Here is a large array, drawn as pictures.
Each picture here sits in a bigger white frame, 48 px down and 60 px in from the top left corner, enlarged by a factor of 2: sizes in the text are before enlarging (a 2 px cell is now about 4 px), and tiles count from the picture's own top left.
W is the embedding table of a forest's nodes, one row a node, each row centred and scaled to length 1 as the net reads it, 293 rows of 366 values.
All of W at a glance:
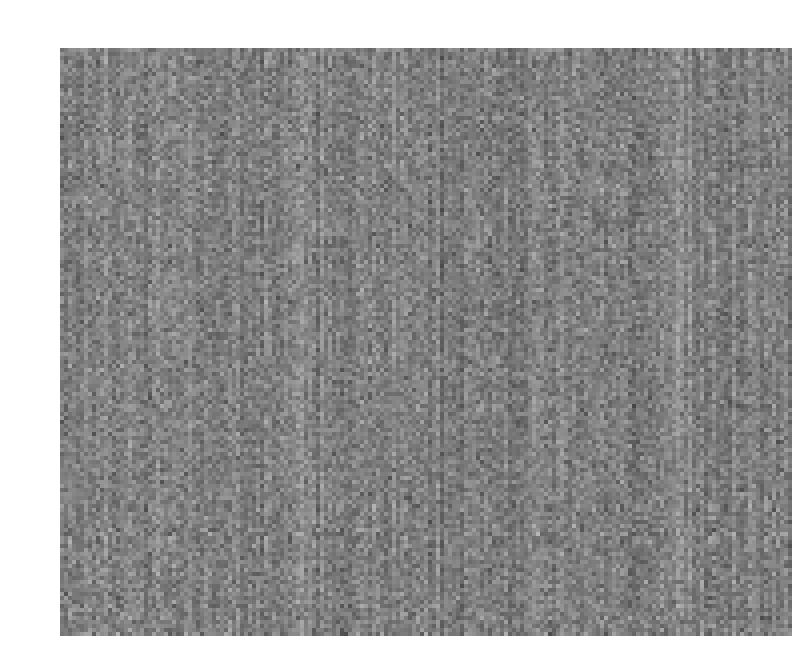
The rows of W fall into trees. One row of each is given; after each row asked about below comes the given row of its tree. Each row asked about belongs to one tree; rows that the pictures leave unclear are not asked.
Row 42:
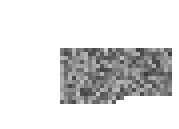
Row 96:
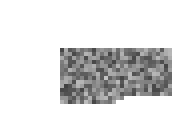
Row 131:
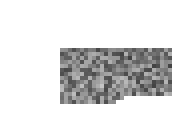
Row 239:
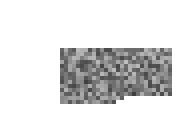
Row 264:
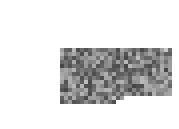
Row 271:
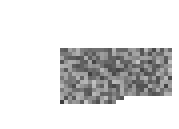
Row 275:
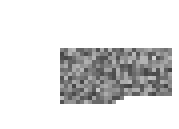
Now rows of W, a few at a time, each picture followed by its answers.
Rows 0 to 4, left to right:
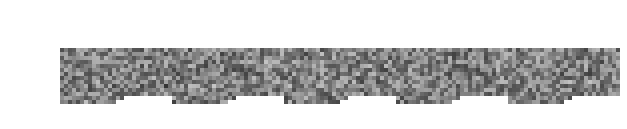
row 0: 239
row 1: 275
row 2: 131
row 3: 275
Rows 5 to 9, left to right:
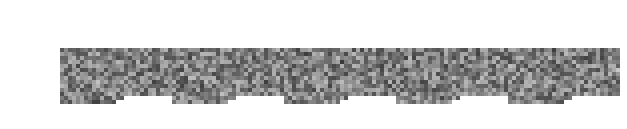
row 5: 131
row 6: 131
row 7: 131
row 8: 131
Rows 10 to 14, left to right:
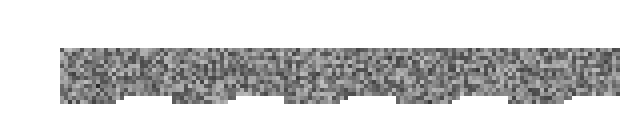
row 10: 96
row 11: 275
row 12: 239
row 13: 264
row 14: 42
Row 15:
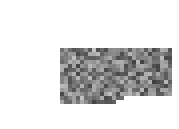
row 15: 131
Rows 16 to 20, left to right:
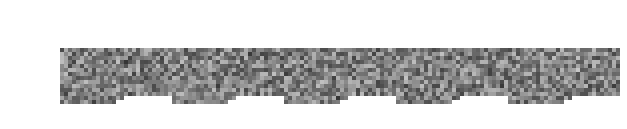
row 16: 96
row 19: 42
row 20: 239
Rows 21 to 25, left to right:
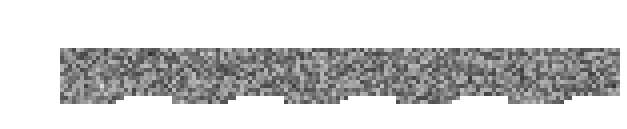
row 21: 131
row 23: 131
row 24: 275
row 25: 239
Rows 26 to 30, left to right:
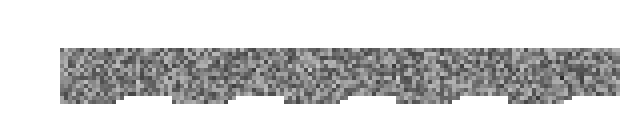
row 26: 96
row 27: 264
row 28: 42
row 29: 131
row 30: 275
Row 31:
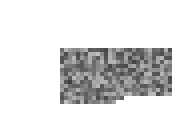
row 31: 131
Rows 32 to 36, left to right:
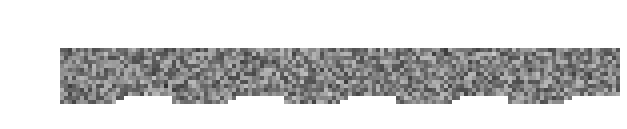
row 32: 42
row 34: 239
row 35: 239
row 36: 131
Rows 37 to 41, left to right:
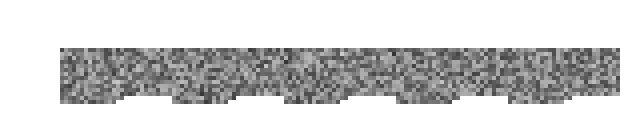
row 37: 96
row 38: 42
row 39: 42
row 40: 131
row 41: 131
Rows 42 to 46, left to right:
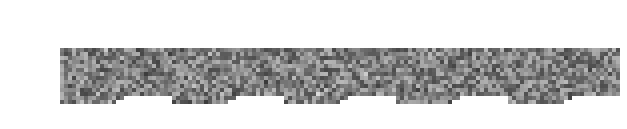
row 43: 42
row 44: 42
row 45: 264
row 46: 96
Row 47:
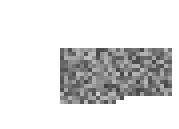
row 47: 239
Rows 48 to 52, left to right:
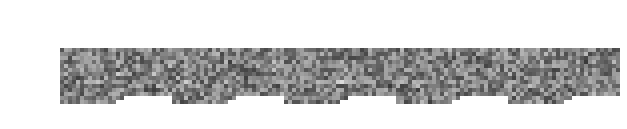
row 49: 275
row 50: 42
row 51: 96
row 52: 42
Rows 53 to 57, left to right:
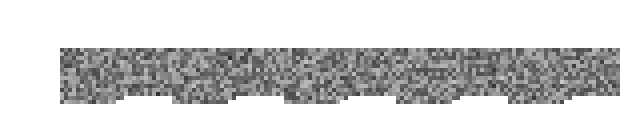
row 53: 264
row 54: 96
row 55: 96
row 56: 42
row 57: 239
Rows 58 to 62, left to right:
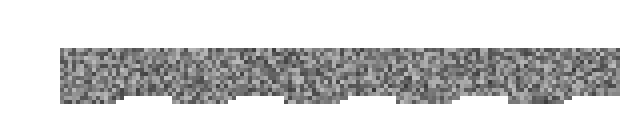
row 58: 239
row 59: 239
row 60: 264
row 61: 131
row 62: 131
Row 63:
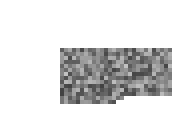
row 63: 96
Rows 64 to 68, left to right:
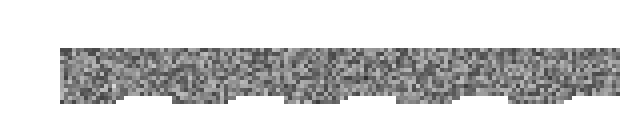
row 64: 42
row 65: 131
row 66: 96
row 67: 264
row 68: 42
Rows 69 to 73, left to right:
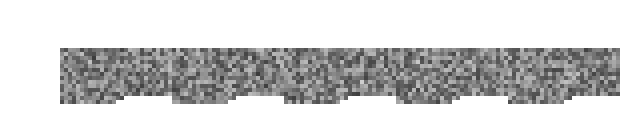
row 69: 271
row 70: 96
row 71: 96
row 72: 96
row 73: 42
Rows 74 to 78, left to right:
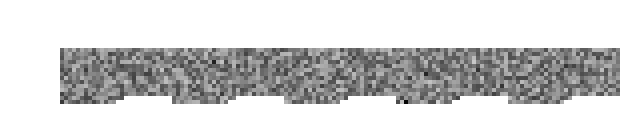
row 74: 275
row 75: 264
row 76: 96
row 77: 271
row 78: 275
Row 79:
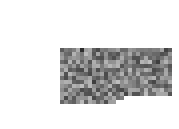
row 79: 42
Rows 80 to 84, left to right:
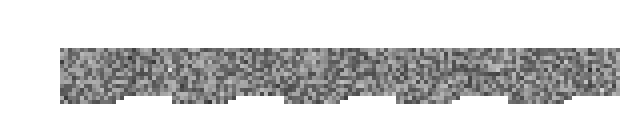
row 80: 96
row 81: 131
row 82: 96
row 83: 275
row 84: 271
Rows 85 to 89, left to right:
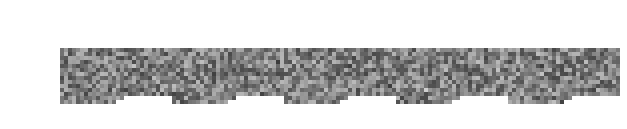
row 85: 239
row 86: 275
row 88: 275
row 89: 131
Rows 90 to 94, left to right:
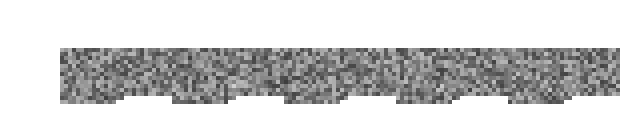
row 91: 131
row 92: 275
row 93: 42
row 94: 131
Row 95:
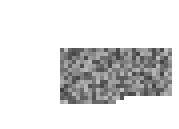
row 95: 96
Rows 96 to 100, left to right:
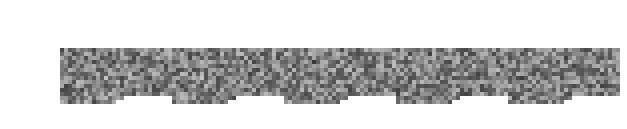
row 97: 131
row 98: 96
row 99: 96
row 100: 275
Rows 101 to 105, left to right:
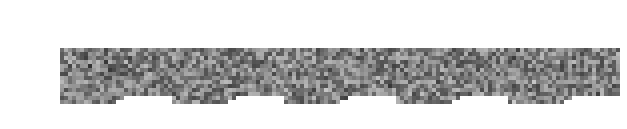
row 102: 96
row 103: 42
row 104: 96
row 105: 264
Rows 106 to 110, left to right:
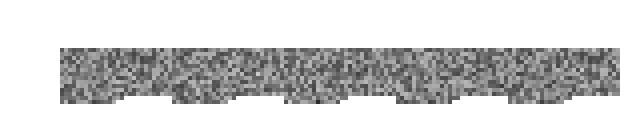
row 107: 96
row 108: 264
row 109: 131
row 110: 96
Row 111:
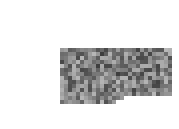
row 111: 131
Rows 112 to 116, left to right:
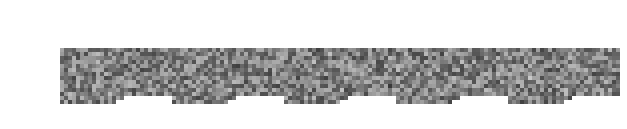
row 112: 131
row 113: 275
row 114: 42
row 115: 131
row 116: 42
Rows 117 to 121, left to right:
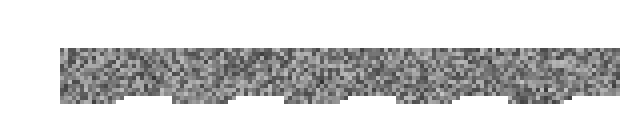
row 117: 96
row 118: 131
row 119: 42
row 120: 239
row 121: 42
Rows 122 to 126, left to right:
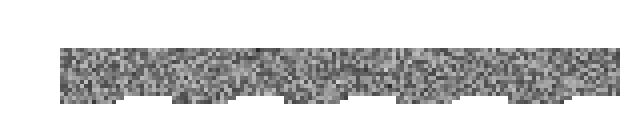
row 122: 264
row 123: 42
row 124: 275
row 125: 239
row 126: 131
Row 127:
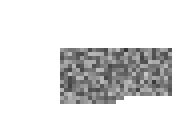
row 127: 131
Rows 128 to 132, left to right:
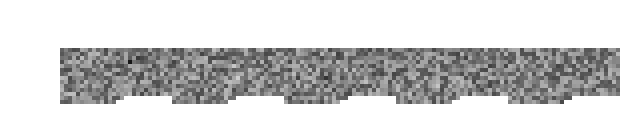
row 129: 42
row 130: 42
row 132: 131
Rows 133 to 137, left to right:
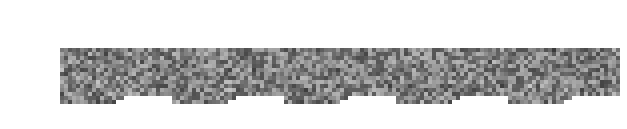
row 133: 131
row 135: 42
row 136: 239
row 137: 131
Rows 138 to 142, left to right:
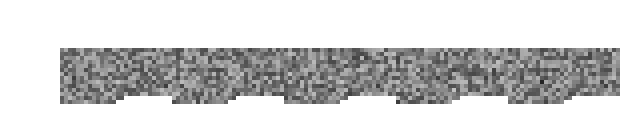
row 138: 239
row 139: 42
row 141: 275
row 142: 42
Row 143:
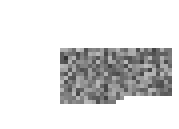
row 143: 131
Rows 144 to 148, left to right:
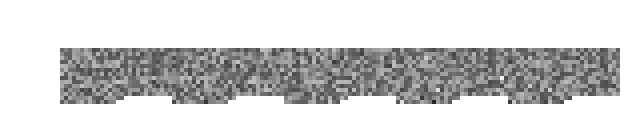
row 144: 42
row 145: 264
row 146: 96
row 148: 131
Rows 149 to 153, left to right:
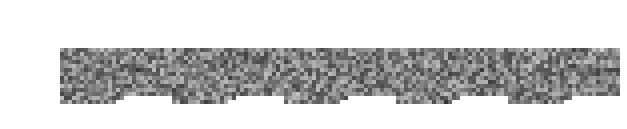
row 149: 275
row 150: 96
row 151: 131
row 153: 275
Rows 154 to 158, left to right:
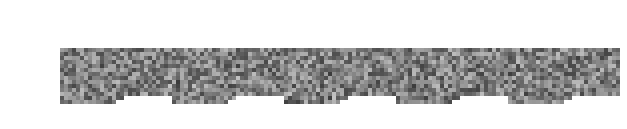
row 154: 239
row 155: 264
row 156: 42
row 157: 239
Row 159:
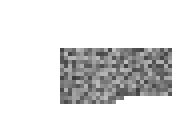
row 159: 239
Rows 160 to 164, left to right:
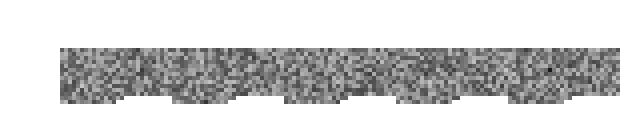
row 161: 96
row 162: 239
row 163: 271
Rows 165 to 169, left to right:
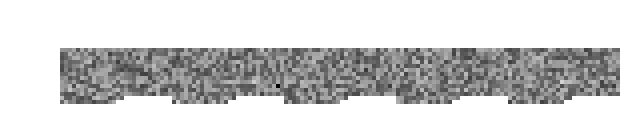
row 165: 275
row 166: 264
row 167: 96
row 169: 42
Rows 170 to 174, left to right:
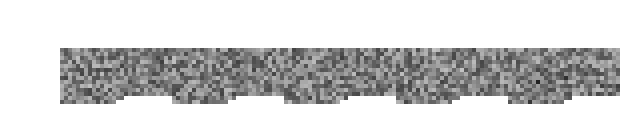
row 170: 42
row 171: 96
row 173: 96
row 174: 275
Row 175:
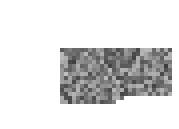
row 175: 96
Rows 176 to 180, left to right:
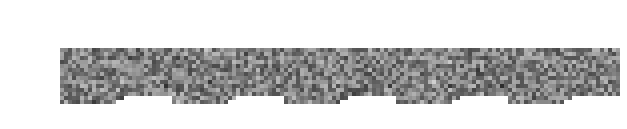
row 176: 42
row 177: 264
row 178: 239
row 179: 239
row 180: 239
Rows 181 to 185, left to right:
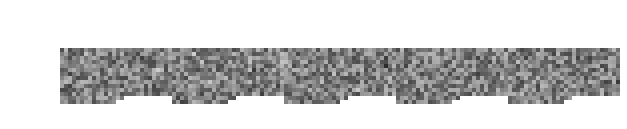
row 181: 96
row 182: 271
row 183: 96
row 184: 96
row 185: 131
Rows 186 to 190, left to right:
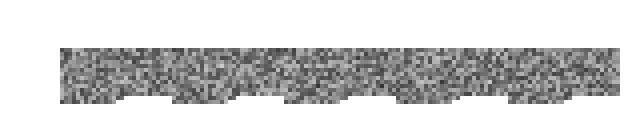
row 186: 42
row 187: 42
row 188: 42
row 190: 275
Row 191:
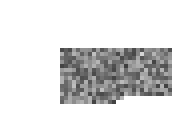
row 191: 264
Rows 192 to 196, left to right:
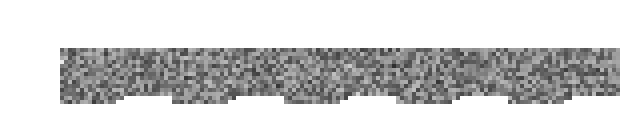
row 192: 96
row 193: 239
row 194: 42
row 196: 275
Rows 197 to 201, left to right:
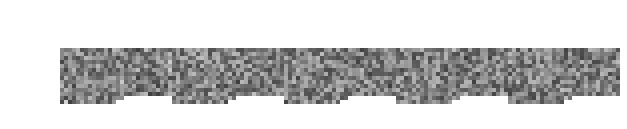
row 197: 271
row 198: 239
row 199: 42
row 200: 131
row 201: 96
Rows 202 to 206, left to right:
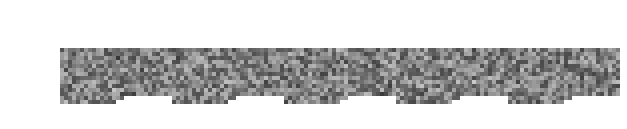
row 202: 96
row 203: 42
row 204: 271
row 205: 42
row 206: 275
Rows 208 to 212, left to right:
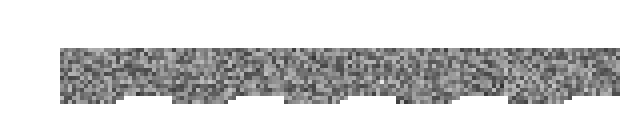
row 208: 275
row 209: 96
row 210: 264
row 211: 271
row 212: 42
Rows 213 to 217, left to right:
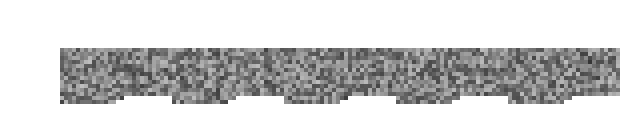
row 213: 275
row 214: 131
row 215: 42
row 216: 275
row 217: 96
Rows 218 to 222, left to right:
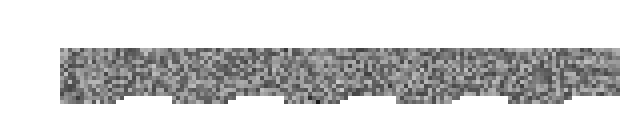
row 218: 96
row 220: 239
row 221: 42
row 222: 275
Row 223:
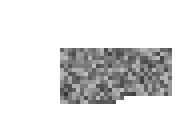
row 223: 96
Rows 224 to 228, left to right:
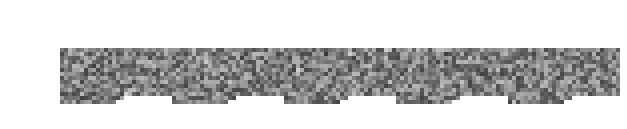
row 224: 275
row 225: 239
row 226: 131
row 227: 275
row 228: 131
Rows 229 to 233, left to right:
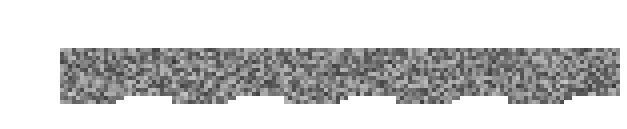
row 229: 131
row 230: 131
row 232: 42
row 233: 239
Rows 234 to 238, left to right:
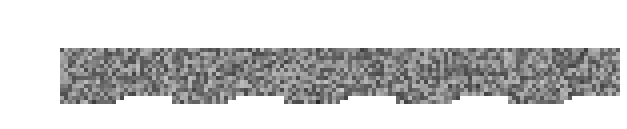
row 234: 96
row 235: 131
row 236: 42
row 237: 275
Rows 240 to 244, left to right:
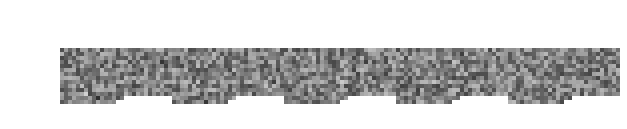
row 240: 264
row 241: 264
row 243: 96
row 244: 131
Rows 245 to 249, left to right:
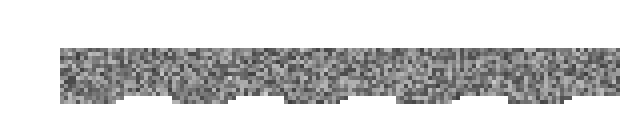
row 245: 131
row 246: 131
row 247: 131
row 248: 42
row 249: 131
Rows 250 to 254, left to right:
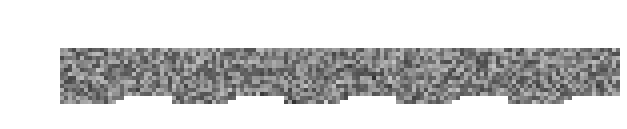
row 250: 131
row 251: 275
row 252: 275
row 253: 96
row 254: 239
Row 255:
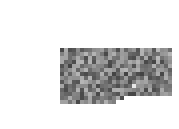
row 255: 96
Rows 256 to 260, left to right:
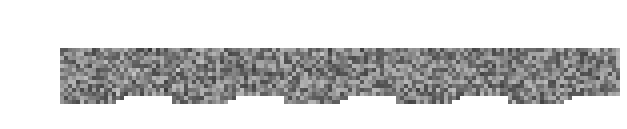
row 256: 42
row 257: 275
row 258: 131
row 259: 42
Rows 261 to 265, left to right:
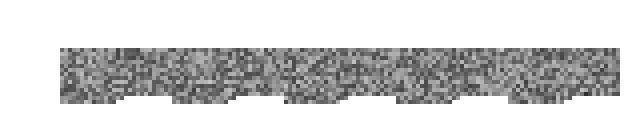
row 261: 96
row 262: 96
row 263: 275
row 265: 42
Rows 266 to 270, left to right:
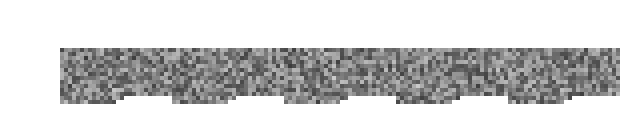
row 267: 96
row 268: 264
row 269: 275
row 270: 96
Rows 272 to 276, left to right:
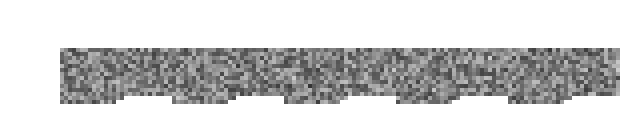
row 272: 131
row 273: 239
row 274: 264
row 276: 271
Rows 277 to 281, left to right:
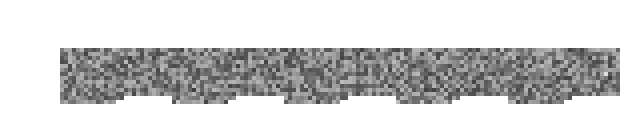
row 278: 264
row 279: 264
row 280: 239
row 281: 96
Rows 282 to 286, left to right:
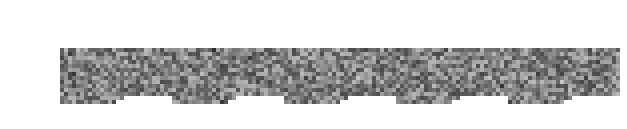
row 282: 239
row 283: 131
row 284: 239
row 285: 239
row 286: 271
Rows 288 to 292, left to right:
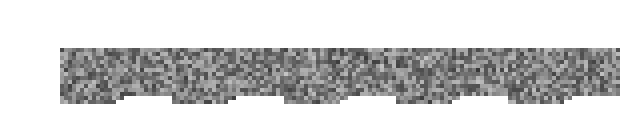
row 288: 96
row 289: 131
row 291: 264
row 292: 96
